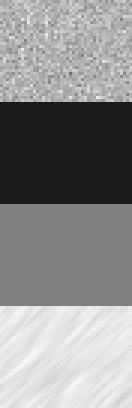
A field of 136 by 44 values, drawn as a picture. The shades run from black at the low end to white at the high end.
The table splits into 4 rows of 1 panel. Panel 1,1: high, fine-grained. Panel 2,1: very low, flat. Panel 3,1: middling, flat. Panel 4,1: very high, slanting up to the right, faint in contrast.
